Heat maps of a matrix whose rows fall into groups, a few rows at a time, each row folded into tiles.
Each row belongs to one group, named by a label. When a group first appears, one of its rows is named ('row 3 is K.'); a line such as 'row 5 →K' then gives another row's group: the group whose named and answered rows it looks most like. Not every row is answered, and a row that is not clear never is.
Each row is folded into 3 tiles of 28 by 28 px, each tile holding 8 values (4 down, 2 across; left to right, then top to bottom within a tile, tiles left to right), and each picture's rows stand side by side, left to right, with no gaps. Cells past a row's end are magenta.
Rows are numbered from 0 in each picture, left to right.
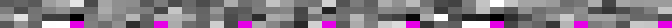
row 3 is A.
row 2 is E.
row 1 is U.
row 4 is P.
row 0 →P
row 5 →P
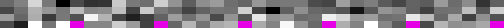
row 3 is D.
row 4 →D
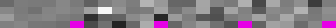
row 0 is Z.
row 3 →U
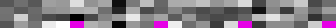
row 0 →P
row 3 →U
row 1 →E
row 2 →A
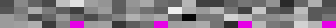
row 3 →E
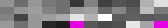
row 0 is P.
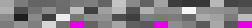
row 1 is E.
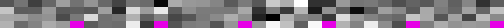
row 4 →D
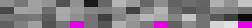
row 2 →P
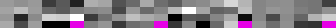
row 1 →E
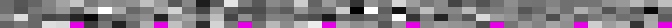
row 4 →A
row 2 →E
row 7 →A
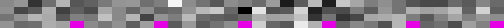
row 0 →E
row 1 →U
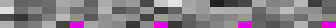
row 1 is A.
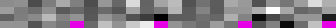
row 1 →P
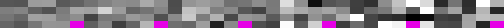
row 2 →U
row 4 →P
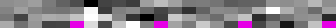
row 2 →D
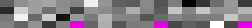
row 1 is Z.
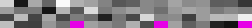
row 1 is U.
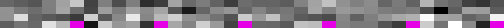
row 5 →D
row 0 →P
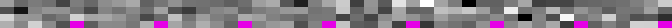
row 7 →P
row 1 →U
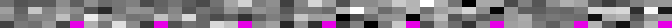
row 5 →Z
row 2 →P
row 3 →E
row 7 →A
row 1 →D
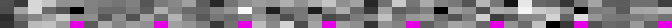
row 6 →U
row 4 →E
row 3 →A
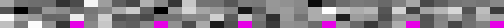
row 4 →A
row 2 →U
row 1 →Z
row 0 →D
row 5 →A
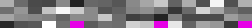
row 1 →P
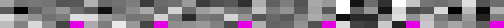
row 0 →D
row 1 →D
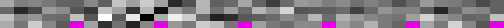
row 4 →D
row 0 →D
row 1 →U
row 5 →D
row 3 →A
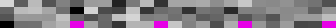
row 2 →A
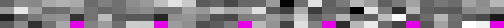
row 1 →P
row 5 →P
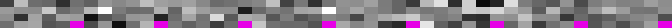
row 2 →U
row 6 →Z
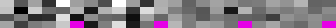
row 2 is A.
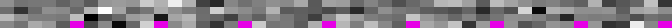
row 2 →Z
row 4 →D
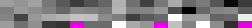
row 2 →D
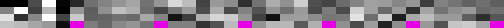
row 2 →E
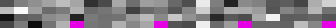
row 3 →P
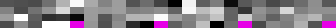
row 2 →U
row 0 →P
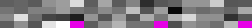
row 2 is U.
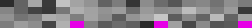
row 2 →U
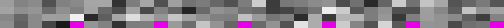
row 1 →E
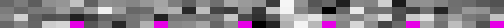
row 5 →D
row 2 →A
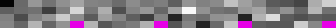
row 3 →P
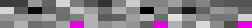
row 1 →A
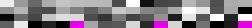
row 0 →E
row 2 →U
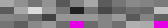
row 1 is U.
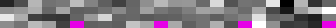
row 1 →P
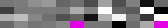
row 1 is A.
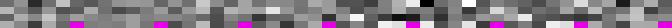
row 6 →P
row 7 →E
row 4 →P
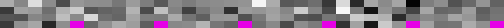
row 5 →E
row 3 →Z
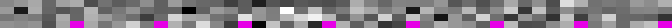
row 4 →U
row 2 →D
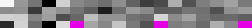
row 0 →Z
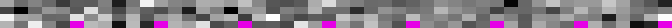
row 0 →D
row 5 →U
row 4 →D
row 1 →E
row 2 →A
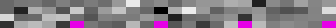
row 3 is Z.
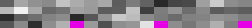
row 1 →E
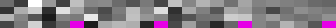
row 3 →D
